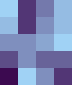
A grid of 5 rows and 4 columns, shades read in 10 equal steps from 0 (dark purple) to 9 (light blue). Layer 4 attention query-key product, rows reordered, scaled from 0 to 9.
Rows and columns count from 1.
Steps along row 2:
down up up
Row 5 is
0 9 6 2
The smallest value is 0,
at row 5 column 1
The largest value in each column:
9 9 7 9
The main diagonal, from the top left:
9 2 7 4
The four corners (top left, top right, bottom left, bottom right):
9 8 0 2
